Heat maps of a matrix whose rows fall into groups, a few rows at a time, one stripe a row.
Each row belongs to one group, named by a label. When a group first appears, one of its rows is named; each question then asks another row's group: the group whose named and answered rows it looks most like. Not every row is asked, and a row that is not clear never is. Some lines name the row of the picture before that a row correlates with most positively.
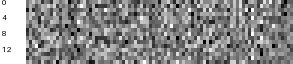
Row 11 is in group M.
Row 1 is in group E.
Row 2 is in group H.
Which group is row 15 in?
H
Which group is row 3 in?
E
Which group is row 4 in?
H
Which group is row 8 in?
H
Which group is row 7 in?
H
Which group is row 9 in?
E
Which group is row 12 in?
H
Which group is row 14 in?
H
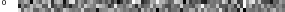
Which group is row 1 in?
H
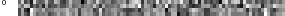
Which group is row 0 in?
H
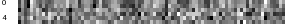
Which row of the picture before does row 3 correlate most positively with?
2
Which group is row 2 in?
H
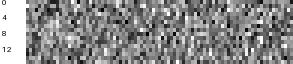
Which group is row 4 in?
M
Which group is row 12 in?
H
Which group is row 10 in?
E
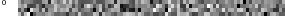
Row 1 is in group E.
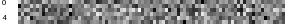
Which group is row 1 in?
H
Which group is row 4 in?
M
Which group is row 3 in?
H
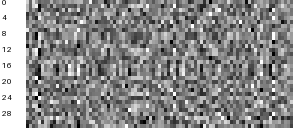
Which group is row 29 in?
M
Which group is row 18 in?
E
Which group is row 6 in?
E
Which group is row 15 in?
E
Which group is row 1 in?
M
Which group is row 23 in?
M
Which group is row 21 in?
H
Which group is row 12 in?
M
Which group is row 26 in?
M
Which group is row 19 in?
M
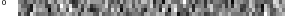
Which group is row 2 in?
E
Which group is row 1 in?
E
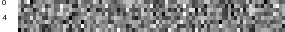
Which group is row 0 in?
M
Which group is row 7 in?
H
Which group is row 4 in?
H
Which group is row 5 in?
H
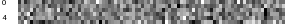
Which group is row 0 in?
H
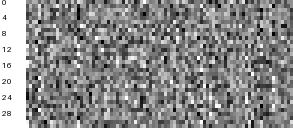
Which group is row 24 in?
H
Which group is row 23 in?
H
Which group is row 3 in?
H
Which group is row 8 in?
M
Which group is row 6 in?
E
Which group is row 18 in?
H
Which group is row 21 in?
H
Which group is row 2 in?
H
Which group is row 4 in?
H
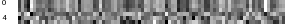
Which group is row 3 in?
M
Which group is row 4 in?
H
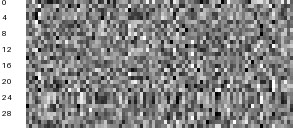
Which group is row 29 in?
E
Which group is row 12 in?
M
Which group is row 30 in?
H
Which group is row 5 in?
M
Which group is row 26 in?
H
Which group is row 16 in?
E
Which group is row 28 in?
E
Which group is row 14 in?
H
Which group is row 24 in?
E
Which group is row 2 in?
E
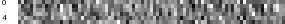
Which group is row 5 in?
H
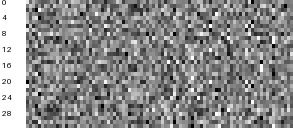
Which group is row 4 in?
M
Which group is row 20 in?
H
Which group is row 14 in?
E
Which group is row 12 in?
H
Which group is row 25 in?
H
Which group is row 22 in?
E
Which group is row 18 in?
M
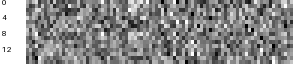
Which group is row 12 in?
E
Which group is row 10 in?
E
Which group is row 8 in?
M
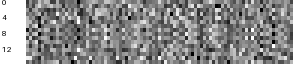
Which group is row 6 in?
M
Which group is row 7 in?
H
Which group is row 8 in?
M
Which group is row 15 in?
H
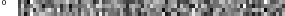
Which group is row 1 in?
H
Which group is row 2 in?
E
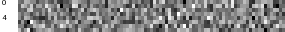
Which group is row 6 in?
E
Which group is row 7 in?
M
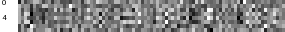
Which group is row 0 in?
H
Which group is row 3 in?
M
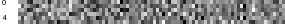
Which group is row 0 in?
E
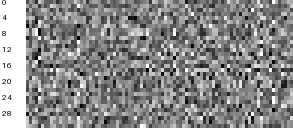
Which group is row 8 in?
M
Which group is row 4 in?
E
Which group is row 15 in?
M
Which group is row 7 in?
M
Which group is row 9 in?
H
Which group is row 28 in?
H
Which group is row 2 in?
H
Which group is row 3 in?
E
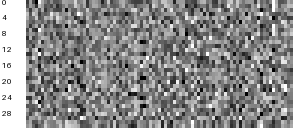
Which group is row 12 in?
M
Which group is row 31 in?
E
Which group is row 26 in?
H
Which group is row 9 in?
H
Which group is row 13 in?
H
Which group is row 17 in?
M
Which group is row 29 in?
E
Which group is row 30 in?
E
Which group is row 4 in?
M
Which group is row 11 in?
E
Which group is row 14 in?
M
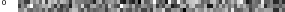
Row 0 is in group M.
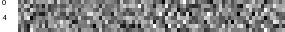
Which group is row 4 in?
M
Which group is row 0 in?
E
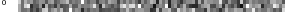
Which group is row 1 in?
M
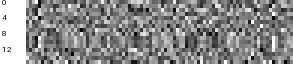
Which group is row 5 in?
H
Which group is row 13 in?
H
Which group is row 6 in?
E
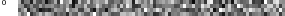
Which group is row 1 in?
H
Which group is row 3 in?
M
